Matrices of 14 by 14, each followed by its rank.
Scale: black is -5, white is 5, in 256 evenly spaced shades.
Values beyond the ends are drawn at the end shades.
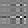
one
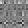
two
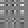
one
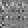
three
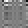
one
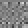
three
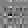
two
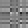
one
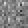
three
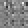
three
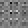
two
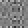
three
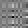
one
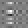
one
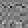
three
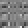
two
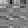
two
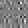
two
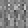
three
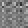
two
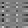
one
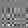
one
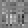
two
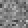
three
